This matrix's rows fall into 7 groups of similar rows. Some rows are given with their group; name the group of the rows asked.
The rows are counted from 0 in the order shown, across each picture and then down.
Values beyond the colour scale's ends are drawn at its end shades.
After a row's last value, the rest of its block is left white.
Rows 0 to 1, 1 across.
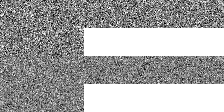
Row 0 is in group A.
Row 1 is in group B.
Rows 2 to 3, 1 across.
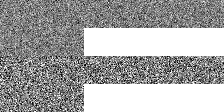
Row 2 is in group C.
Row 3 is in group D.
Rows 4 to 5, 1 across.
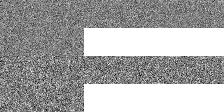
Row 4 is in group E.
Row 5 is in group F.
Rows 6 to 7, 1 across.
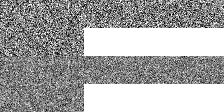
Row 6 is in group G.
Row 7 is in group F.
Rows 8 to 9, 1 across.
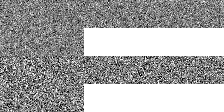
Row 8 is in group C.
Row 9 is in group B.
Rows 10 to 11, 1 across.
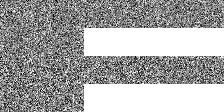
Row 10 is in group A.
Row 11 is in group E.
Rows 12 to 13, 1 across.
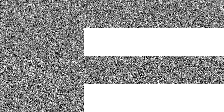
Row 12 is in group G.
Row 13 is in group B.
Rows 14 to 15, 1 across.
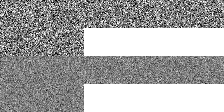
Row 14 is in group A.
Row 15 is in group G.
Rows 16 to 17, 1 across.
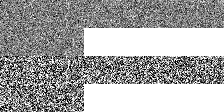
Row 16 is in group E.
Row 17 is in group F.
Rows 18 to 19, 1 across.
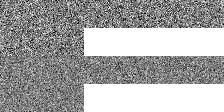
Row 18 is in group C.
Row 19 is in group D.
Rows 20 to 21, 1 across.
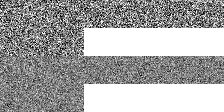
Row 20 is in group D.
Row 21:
B
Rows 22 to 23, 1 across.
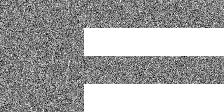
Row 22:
G
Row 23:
F
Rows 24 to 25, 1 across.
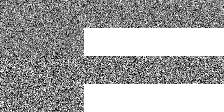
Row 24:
G
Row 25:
A
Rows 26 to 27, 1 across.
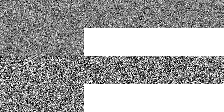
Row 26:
B
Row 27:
D
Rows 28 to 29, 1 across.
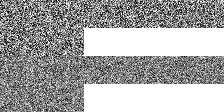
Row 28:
E
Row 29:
F
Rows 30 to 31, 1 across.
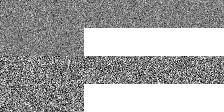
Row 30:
A
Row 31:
F
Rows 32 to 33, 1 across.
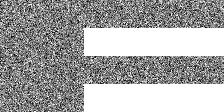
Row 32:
G
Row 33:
D
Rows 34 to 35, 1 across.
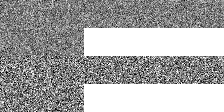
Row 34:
F
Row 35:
A
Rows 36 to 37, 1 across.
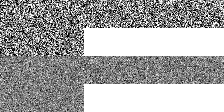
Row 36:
G
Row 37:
D
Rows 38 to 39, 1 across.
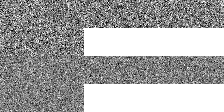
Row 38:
C
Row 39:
D
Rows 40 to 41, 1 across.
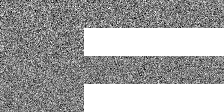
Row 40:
A
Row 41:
B
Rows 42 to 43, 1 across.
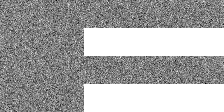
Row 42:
C
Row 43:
G
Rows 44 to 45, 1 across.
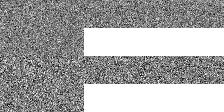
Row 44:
D
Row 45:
B
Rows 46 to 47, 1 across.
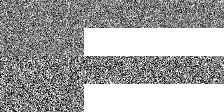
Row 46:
E
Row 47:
G
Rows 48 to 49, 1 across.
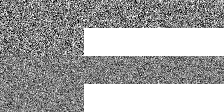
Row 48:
E
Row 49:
B
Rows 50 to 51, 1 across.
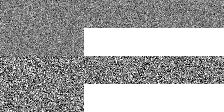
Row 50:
D
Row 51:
B
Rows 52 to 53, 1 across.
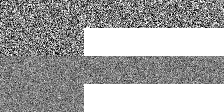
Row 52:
G
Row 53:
D
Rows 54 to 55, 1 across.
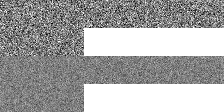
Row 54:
D
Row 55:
C
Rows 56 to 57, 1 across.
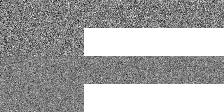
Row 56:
E
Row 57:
D
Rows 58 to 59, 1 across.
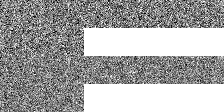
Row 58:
C
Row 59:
E
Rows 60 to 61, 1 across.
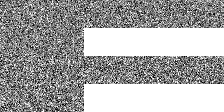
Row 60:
D
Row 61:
F
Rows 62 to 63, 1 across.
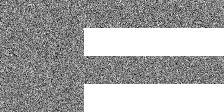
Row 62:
G
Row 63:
A
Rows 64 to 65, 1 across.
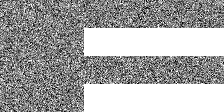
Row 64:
B
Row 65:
G
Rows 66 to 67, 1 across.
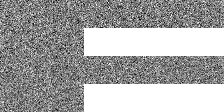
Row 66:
C
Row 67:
A
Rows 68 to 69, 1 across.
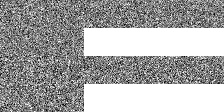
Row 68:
D
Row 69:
F
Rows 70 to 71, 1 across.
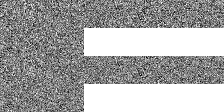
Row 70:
B
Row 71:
B
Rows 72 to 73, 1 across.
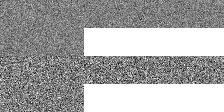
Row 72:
B
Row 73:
D
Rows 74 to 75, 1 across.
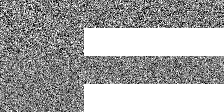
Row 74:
B
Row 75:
G
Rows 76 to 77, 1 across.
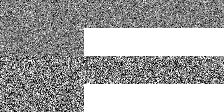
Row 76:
A
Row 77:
G
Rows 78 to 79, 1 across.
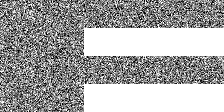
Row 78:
B
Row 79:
A
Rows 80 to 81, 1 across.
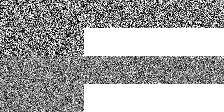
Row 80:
G
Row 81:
E
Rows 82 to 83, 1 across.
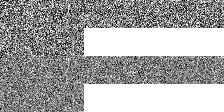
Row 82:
F
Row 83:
E
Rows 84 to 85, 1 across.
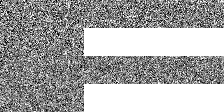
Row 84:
E
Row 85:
F
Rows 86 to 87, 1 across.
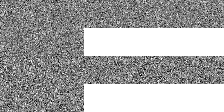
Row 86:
A
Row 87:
B
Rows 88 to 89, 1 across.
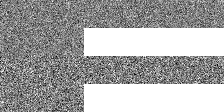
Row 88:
E
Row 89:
A
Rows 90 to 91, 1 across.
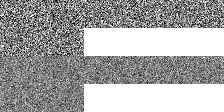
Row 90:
A
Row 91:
C
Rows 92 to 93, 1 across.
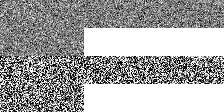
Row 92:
B
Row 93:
D
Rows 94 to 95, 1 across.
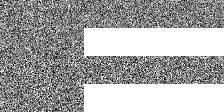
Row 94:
F
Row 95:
A
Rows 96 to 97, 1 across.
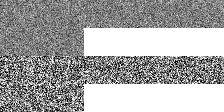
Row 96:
G
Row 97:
F
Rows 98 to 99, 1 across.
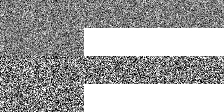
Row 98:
A
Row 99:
A
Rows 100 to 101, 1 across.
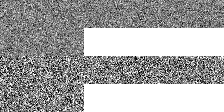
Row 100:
B
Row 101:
E
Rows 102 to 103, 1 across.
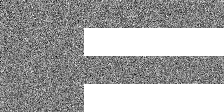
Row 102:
E
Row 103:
A
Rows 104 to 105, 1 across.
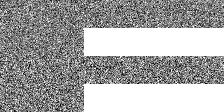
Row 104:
D
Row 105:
G
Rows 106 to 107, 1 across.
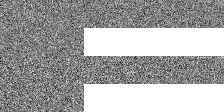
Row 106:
B
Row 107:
E
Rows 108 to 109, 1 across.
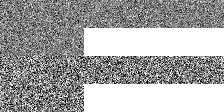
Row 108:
E
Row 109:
C
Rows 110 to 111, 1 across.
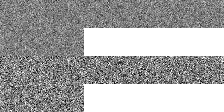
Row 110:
C
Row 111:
C
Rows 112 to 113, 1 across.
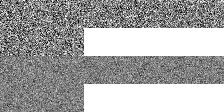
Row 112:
E
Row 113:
B
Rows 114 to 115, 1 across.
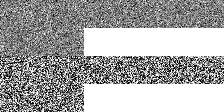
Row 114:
A
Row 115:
D
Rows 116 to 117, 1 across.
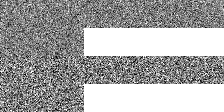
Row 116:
G
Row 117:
A
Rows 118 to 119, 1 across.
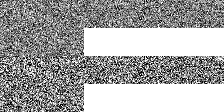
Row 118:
B
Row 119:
B
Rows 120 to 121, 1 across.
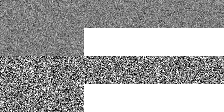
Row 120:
B
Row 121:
A
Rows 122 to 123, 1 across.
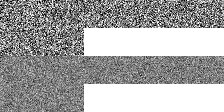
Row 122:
F
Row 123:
B
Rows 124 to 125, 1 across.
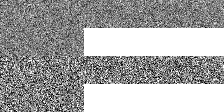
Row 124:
G
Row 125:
G
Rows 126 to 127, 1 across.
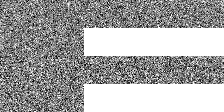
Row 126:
C
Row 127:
D
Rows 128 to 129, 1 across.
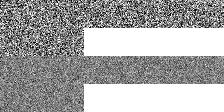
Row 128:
D
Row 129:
E
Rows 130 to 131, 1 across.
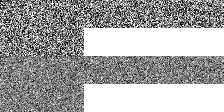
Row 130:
D
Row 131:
D
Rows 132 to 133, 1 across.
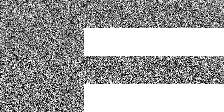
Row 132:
G
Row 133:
G
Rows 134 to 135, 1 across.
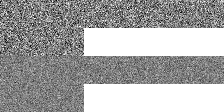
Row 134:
E
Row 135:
D
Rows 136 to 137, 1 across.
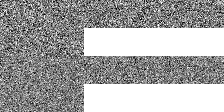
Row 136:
B
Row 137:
D
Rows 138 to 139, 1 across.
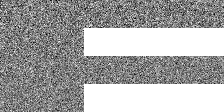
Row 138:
D
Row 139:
A
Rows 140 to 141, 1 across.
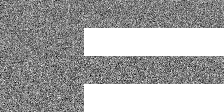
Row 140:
F
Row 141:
D
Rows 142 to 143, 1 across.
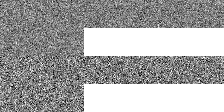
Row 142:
B
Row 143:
C
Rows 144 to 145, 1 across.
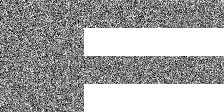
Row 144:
E
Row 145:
F
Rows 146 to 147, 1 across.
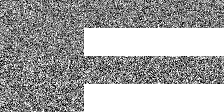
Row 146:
B
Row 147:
F
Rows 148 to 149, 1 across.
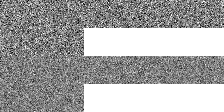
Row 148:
C
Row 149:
E
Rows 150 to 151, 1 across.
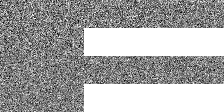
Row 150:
E
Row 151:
D
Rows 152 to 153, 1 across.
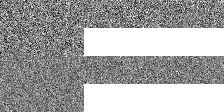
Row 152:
E
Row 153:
G
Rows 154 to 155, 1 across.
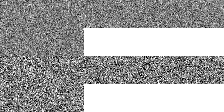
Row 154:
G
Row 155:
B
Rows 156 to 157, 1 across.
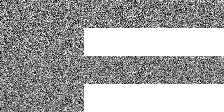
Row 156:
E
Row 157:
E
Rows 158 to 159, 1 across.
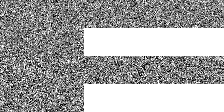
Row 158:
A
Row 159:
B
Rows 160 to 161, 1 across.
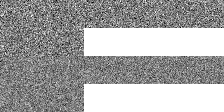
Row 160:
A
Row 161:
F
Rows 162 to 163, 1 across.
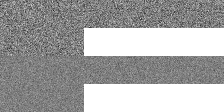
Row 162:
B
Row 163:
D
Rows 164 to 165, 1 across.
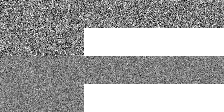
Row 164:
F
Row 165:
A
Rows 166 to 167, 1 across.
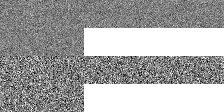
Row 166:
F
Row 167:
C
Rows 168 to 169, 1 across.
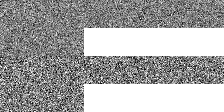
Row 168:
B
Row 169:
D
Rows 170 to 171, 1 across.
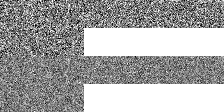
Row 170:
F
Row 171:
E
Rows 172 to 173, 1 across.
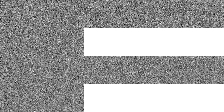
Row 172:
D
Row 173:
E
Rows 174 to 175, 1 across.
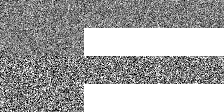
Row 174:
F
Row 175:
A
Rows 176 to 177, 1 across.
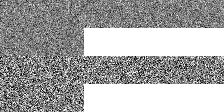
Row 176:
G
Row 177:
E
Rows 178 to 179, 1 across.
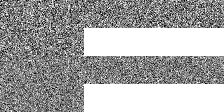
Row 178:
F
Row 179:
G
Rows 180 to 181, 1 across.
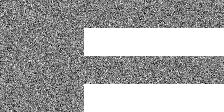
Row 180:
B
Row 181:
G
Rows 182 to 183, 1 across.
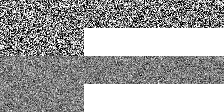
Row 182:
B
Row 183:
B
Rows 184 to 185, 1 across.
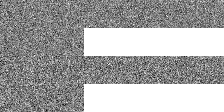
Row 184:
E
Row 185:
F
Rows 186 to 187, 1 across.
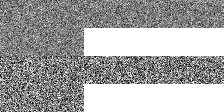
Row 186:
D
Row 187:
D
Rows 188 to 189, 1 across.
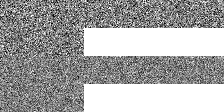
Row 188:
A
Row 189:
E
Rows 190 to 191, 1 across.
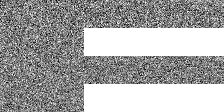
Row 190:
D
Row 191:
B
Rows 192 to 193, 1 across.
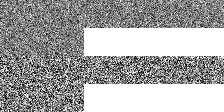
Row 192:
G
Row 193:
E
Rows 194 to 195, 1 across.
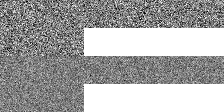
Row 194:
B
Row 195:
D
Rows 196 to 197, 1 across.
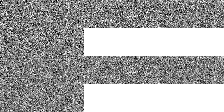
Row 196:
E
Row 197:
E
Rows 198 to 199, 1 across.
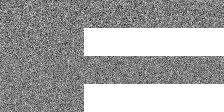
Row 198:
D
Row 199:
C
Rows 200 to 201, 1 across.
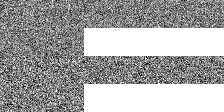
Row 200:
F
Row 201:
B
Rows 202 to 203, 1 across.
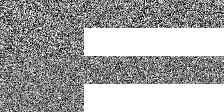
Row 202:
B
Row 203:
D
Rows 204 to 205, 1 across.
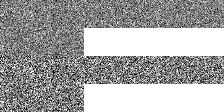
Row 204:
A
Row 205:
A
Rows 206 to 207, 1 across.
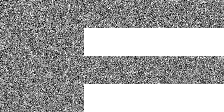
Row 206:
F
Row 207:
E
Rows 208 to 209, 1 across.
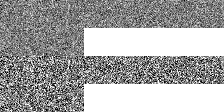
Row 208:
F
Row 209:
F
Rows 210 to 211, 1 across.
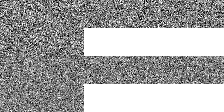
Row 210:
B
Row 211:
D
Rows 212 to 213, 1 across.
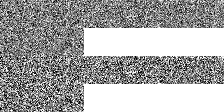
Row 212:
E
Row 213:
E
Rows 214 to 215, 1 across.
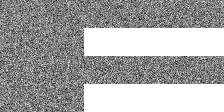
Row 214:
C
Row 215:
F
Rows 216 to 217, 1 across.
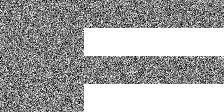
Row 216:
D
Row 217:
E
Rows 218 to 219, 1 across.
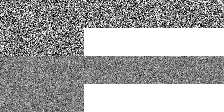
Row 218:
A
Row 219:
F
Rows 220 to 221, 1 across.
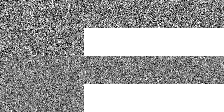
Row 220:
F
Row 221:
G
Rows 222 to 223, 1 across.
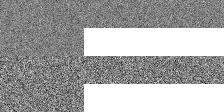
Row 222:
C
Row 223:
G
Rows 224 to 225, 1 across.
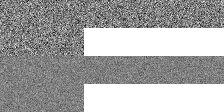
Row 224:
C
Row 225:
B
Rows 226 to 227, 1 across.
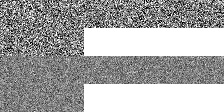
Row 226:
B
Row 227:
E
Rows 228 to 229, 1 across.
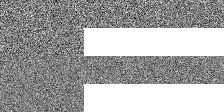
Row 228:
A
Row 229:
G
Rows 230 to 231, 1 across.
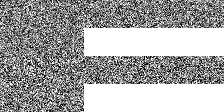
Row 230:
D
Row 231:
B
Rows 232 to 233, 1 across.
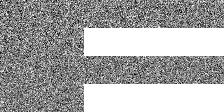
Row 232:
E
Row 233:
A
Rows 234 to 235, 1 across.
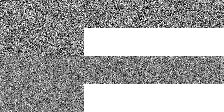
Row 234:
B
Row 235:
C
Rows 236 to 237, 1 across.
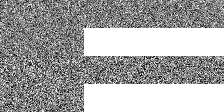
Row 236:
G
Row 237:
B
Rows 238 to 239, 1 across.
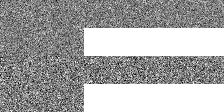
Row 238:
A
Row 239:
D
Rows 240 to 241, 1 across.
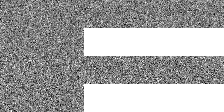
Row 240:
D
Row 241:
G
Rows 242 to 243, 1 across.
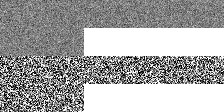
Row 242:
D
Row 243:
E
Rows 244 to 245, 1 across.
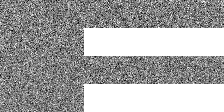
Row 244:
C
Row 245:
D
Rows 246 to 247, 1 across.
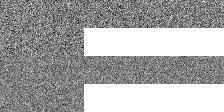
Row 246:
C
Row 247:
F
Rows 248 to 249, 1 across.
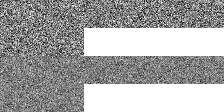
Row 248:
B
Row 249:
B
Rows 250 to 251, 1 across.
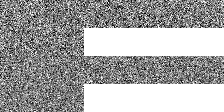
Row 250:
C
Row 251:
D
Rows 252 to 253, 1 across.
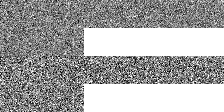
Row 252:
E
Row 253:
D
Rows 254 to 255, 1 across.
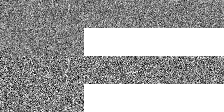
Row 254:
F
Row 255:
E
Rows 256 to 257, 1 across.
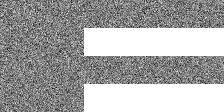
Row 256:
B
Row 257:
G
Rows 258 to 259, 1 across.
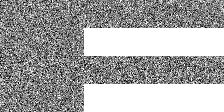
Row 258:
G
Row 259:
D
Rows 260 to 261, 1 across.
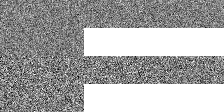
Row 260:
G
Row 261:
E
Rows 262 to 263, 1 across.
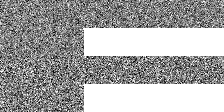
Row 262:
C
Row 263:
A
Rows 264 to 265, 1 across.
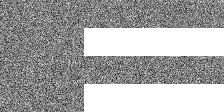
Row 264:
E
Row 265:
F
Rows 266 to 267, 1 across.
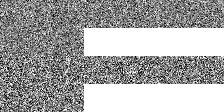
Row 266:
A
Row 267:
E
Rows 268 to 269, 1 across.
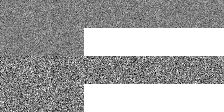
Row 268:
A
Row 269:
A
